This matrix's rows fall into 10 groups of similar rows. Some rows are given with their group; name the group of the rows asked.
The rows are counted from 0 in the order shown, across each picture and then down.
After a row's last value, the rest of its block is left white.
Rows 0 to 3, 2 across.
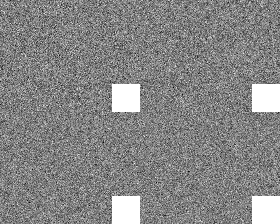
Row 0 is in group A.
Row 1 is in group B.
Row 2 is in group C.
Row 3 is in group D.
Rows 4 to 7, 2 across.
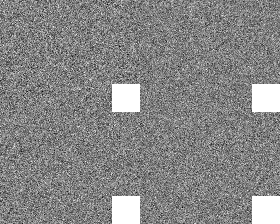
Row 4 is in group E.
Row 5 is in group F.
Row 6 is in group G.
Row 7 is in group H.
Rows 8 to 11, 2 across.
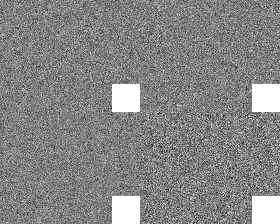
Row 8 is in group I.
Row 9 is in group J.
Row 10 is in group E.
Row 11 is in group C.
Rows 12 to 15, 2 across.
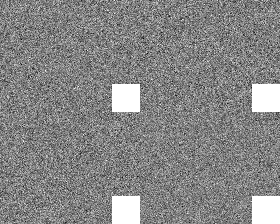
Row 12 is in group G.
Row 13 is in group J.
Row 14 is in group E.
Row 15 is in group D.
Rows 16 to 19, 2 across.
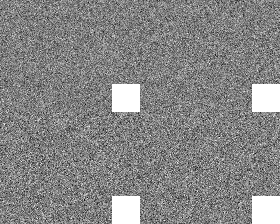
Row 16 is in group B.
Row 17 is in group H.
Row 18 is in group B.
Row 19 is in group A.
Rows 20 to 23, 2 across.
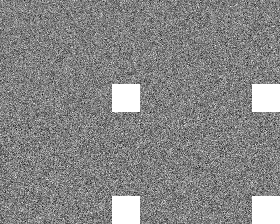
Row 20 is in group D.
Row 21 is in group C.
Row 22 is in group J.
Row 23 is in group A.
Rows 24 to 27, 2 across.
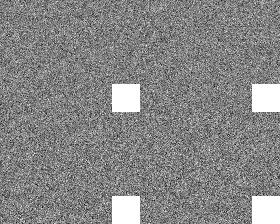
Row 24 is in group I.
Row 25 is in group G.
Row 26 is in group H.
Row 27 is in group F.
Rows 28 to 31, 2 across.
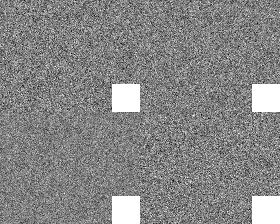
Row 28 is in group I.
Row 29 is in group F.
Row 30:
F
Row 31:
G
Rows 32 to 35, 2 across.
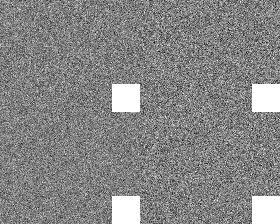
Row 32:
F
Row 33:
J
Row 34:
C
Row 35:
G
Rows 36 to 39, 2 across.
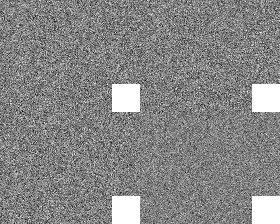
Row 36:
H
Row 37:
H
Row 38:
I
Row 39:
C
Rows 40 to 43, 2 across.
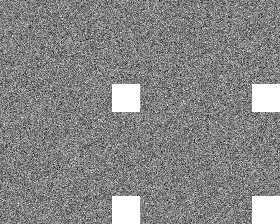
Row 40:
E
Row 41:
C
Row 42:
A
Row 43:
C
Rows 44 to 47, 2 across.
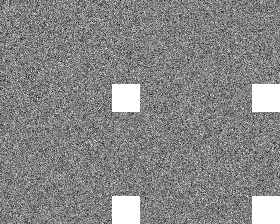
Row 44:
G
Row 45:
D
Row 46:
I
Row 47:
F
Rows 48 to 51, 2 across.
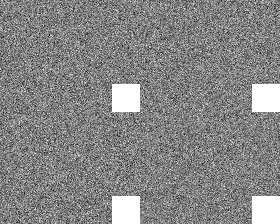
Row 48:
A
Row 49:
G
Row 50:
H
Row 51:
B
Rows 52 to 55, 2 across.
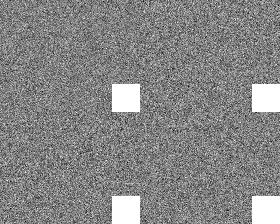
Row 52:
E
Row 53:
G
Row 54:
E
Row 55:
I
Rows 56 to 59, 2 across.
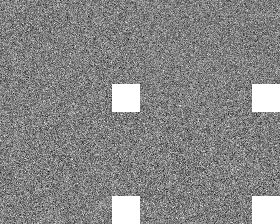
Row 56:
C
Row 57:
J
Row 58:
D
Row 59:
B
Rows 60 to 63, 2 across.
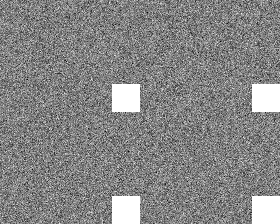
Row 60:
B
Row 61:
E
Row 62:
C
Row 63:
C
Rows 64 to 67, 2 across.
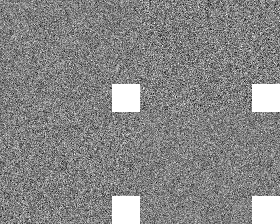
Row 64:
H
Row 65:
C
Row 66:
I
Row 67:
D
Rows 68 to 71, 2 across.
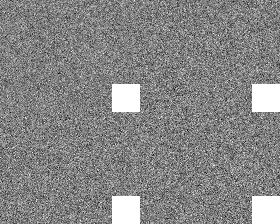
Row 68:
B
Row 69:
E
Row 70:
A
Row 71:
B
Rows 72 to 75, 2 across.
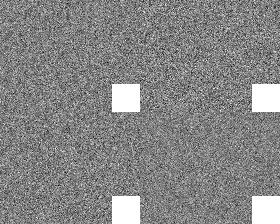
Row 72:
C
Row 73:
G
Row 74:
B
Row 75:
F
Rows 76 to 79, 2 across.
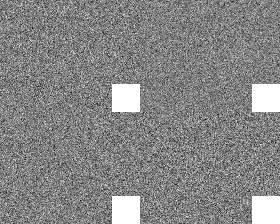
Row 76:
B
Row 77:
B
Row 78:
C
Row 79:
H
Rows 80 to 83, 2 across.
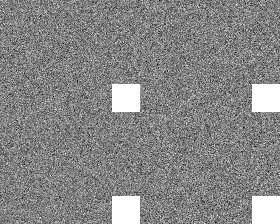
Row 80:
D
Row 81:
C
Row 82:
J
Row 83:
H
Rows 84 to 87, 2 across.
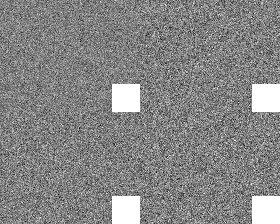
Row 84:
J
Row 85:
G
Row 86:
J
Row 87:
I
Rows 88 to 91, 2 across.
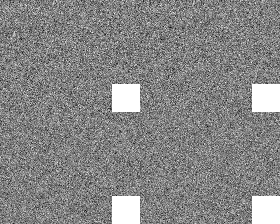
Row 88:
G
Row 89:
G
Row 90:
F
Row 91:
H
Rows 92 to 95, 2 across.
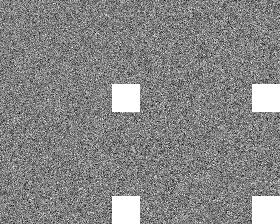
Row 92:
D
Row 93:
I
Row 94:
C
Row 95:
G
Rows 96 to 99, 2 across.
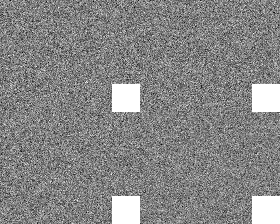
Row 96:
E
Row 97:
A
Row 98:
G
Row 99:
J
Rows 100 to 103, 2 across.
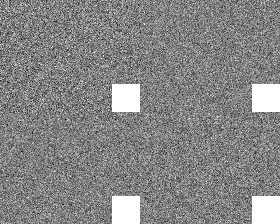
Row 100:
G
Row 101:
D
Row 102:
E
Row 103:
F
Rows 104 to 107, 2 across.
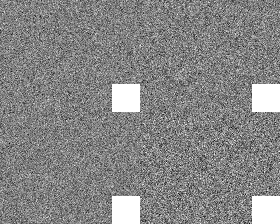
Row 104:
D
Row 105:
F
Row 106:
A
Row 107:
I
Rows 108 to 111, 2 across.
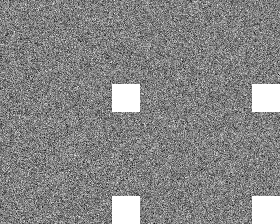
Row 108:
G
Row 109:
F
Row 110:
H
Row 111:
I
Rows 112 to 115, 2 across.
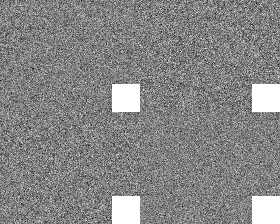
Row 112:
G
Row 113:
B
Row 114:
J
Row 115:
D
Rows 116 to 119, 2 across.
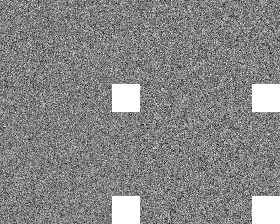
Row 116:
B
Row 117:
I
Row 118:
E
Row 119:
I
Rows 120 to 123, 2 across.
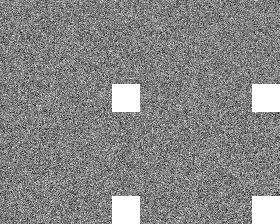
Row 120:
J
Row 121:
J
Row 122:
A
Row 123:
J
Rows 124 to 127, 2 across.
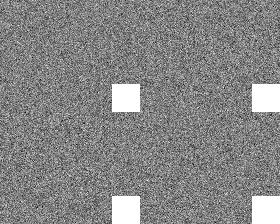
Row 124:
C
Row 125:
B
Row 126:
F
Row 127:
E
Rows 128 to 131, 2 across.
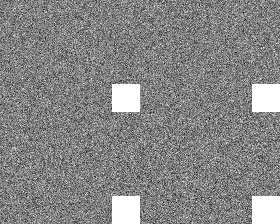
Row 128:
I
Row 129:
C
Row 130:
E
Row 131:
A
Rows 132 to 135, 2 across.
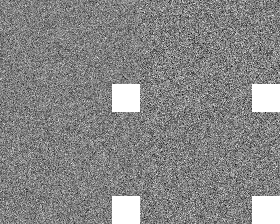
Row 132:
A
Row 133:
D
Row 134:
B
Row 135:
C
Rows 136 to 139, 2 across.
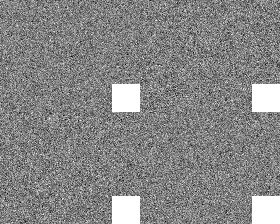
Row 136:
E
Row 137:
E
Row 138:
F
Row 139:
E
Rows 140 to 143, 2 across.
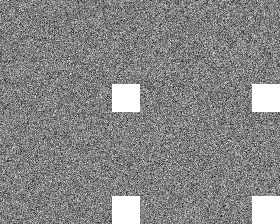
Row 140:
H
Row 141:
B
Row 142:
G
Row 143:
D
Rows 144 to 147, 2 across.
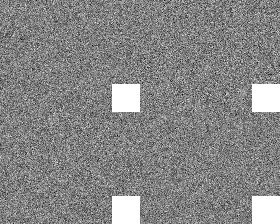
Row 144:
G
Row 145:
D
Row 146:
F
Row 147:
H
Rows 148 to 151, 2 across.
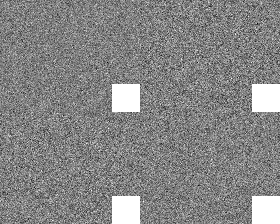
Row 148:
C
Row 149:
F
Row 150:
F
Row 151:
B
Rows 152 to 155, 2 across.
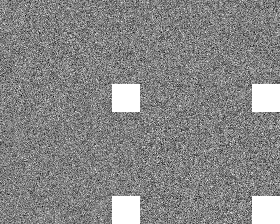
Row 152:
D
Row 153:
J
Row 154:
D
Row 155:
J
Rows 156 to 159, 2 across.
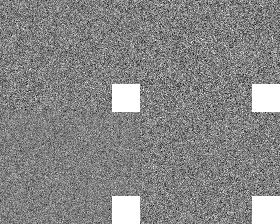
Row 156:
E
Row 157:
B
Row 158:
G
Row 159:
C
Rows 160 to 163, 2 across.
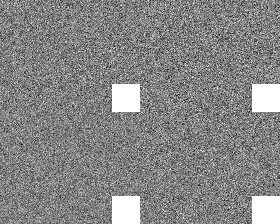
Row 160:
C
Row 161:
G
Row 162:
J
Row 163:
B
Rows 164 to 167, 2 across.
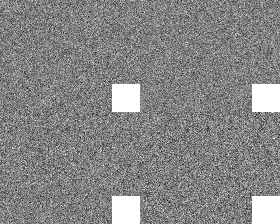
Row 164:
C
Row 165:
D
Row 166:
B
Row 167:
C
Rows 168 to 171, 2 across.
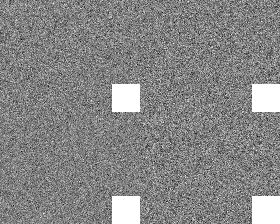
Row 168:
G
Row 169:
D
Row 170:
C
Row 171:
G
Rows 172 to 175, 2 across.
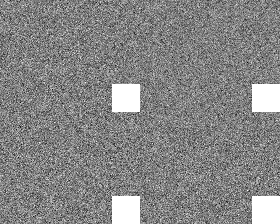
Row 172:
A
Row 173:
C
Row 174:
J
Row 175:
H
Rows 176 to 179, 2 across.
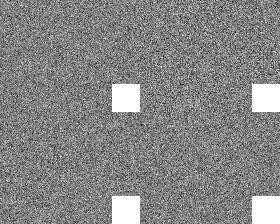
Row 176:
A
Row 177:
D
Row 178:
E
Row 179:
I
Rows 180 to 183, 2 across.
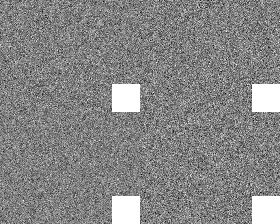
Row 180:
F
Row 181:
C
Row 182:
I
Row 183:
I
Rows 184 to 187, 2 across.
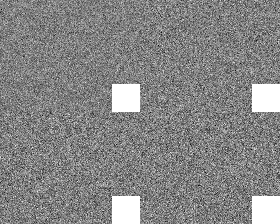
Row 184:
H
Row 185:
J
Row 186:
F
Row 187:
B
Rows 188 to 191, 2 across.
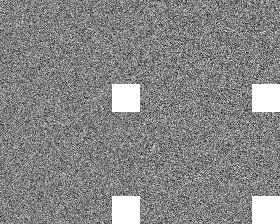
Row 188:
D
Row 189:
H
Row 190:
I
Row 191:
G
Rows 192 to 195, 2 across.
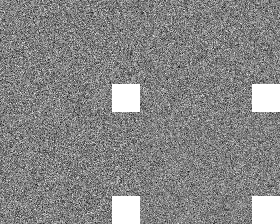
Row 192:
D
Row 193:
I
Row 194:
H
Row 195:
D
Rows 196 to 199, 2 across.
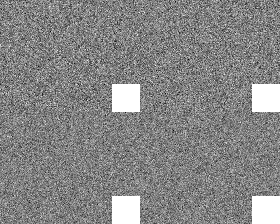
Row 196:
F
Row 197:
D
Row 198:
C
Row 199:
I
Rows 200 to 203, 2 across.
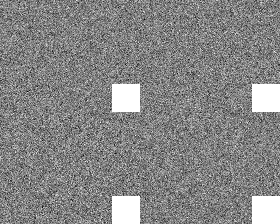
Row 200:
E
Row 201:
D
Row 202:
F
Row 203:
F
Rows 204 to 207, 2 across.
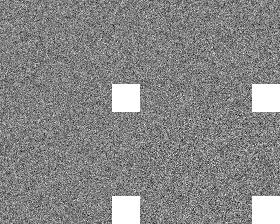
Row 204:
B
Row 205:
B
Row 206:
G
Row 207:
A
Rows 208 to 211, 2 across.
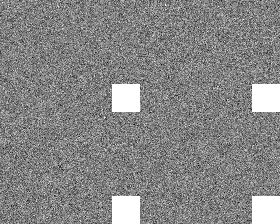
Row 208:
C
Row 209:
G
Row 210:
A
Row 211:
A
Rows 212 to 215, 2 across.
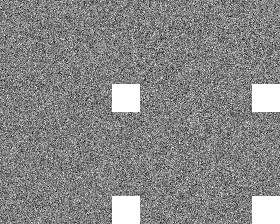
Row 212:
B
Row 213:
G
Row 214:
E
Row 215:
F
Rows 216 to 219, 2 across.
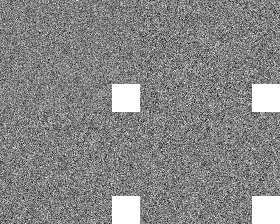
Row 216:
D
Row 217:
A
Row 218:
I
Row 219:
C
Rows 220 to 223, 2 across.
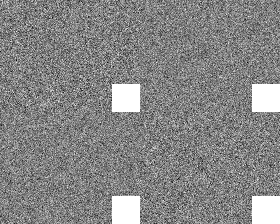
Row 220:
C
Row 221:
C
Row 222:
I
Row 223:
I
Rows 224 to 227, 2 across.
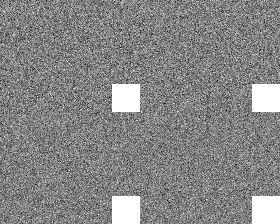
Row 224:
G
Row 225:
D
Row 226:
H
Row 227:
C
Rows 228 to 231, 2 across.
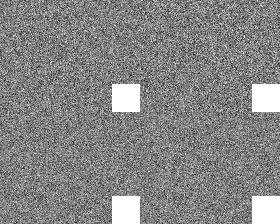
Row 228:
I
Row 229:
B
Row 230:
H
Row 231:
H
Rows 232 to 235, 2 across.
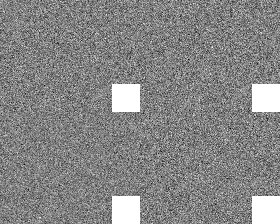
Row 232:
D
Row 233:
D
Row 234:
J
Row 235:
G
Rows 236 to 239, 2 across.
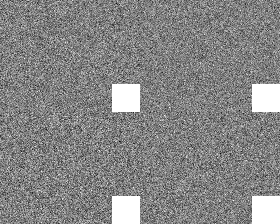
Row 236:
B
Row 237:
I
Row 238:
F
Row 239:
E
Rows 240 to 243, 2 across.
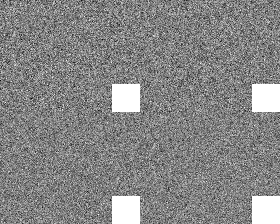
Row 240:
G
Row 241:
I
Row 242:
H
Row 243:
G
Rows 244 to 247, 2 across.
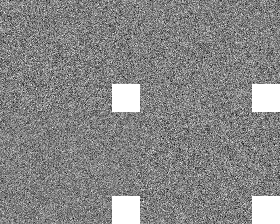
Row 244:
A
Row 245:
D
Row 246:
B
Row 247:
B
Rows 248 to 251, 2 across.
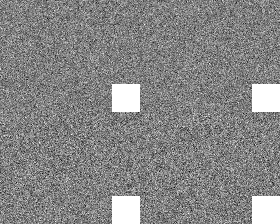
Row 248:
B
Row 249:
H
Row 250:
D
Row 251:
F
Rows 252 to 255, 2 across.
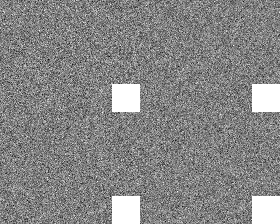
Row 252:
D
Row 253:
F
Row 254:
C
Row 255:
J
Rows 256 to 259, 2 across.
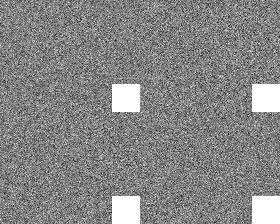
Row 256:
F
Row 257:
C
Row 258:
C
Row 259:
E
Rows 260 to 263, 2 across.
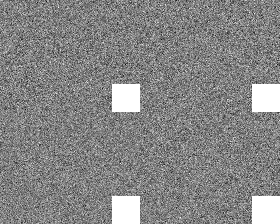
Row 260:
E
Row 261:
G
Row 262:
D
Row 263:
J
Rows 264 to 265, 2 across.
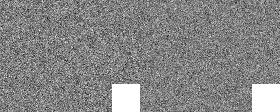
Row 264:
B
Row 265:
H
